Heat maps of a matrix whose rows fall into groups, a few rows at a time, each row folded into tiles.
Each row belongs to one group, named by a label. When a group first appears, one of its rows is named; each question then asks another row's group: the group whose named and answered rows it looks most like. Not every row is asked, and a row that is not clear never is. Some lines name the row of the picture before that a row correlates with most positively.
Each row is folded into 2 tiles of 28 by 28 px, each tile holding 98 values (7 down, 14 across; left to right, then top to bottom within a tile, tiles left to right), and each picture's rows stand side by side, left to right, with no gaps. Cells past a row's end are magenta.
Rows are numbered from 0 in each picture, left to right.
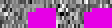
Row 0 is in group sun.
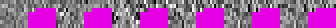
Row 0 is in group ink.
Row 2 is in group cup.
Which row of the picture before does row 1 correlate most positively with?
0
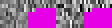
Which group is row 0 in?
ink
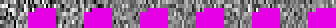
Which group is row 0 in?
ink
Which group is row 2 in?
cup
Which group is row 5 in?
sun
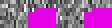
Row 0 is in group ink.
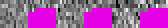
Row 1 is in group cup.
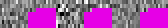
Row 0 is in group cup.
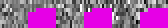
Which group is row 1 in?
ink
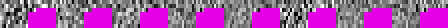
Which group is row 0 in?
sun
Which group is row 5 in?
sun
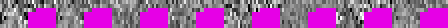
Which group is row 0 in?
cup
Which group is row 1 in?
cup
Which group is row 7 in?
cup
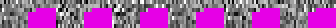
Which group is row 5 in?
ink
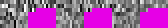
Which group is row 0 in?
ink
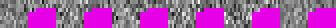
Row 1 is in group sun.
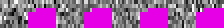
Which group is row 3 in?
ink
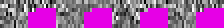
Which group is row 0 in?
ink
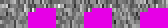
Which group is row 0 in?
ink
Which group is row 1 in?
ink
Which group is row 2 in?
cup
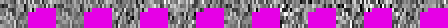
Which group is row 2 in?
sun
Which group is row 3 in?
cup
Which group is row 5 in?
sun
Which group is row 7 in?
sun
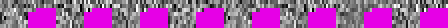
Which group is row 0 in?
cup
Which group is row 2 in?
ink
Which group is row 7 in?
ink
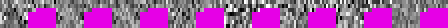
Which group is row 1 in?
cup
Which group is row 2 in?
cup
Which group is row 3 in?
sun
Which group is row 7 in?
ink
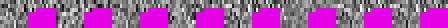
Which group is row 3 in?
cup
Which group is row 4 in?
ink
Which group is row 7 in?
ink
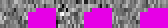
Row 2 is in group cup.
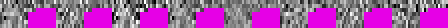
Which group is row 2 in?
cup
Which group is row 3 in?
cup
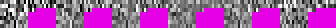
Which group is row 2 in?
ink
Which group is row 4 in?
ink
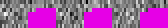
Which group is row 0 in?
sun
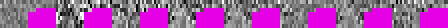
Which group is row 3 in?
cup
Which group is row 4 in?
cup
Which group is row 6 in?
cup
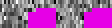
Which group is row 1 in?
cup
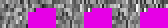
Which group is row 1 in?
ink
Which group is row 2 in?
ink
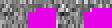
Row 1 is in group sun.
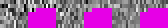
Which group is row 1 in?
sun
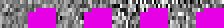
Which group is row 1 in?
cup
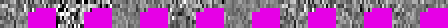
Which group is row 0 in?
ink
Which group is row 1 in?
sun
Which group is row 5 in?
ink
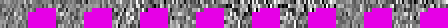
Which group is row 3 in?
cup
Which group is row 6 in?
ink
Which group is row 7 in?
cup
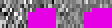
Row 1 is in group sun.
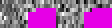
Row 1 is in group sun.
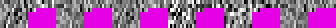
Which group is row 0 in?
sun
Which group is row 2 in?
sun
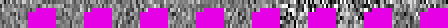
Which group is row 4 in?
sun
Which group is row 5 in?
ink
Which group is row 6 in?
cup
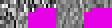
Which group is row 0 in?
ink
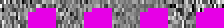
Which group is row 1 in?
sun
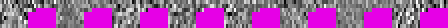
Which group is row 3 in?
sun
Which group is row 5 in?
cup
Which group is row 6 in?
cup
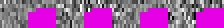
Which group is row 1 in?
ink
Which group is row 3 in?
cup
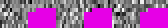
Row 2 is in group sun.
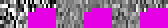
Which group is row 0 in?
ink
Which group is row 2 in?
ink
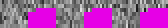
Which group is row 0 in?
cup
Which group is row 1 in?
ink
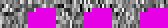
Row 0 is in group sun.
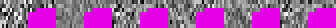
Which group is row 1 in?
ink
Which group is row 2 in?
sun
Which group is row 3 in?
cup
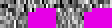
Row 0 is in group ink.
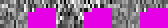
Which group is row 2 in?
ink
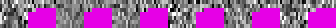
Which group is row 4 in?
cup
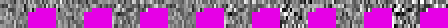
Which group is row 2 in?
sun
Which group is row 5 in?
sun
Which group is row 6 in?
ink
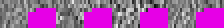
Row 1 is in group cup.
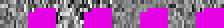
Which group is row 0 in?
ink
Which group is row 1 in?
cup
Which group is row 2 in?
sun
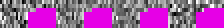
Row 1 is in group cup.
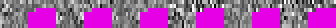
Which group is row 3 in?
ink
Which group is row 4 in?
ink
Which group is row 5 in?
cup
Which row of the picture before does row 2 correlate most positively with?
2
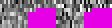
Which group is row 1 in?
ink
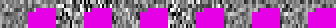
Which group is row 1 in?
ink
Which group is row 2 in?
cup
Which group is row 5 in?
sun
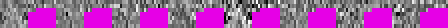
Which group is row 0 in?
cup
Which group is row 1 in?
ink
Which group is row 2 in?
ink
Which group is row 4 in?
cup
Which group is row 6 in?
sun
